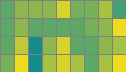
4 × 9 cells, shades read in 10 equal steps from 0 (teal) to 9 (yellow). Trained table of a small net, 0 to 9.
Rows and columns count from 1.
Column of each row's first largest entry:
5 9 5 2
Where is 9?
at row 2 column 9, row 4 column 2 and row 4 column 9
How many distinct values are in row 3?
6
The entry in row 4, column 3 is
0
